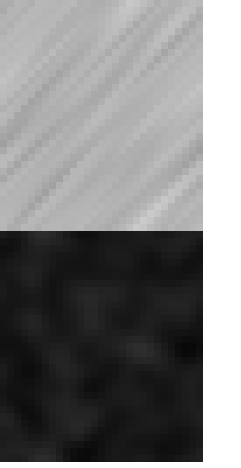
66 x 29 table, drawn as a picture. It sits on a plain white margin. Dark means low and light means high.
It is made of 2 by 1 panels. Panel 1,1: high, slanting up to the right, faint in contrast. Panel 2,1: very low, blotchy, faint in contrast.
